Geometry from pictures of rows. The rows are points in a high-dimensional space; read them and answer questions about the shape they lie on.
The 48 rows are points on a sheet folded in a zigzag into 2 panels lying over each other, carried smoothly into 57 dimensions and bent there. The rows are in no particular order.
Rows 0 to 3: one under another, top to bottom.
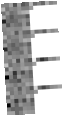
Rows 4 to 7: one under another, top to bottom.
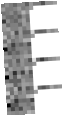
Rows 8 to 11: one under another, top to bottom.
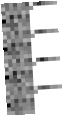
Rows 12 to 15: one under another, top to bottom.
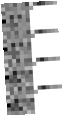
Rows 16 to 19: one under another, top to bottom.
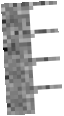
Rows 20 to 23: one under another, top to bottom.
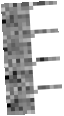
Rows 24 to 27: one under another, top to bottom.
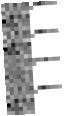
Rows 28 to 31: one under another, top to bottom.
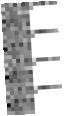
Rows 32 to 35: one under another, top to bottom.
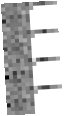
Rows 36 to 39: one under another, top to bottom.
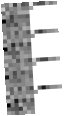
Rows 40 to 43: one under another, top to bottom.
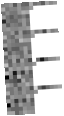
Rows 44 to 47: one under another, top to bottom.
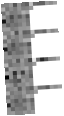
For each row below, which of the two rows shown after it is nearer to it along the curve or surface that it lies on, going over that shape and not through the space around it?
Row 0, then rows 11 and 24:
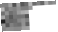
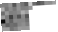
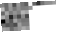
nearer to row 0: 11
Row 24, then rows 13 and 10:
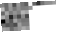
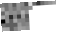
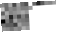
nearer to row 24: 13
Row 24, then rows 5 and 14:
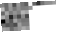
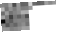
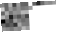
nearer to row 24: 14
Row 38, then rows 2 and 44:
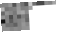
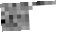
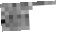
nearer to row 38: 2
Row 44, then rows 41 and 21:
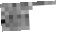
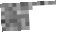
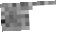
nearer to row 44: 21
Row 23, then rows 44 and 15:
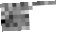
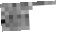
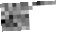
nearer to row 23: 15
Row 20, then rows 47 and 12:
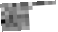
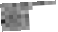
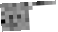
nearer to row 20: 12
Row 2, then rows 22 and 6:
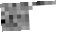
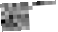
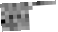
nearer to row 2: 22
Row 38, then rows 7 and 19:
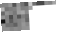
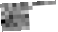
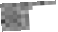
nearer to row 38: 7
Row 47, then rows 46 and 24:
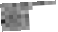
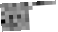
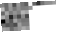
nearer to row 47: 24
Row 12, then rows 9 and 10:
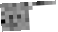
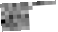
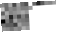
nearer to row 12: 10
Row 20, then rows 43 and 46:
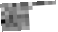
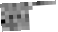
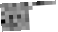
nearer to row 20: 46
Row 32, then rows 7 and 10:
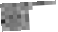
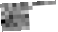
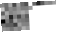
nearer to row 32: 7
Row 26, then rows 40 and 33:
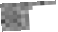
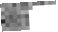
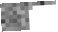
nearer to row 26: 40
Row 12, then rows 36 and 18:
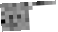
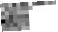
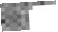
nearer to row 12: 36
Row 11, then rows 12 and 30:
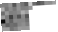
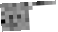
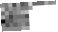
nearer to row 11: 30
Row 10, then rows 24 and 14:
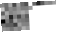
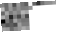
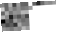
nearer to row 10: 14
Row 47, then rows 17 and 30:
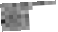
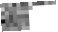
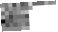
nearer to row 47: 30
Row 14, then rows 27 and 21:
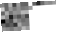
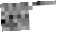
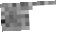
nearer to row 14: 27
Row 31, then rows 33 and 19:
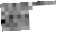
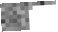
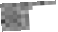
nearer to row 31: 19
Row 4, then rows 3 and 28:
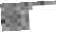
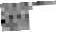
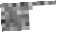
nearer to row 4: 3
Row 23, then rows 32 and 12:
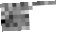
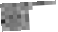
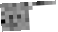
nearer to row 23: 32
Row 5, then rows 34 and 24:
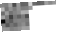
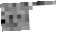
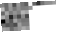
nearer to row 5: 24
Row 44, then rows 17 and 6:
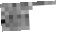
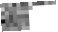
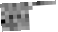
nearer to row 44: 6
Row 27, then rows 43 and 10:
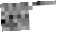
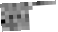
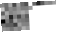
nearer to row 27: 43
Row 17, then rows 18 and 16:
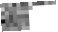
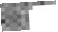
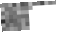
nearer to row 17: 16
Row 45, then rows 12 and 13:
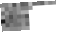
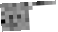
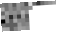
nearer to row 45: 13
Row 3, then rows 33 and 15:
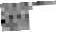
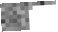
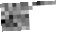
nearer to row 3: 15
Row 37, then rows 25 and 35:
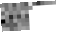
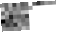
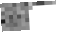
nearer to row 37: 25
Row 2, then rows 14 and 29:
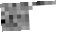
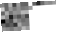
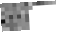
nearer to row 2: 14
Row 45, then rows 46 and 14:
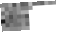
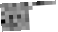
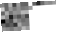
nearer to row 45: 14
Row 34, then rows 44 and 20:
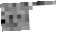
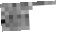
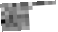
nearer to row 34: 20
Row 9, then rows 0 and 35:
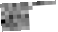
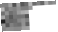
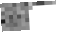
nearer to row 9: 0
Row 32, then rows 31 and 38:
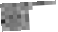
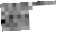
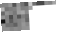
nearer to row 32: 31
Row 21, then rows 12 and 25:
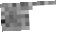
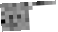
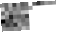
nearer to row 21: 25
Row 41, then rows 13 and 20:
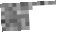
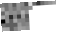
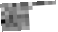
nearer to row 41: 20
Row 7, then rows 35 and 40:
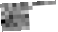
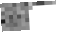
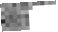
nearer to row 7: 40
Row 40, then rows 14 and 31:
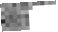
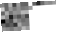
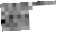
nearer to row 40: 31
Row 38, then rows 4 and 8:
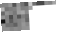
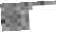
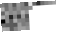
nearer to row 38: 8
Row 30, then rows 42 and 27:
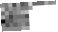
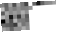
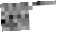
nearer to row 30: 27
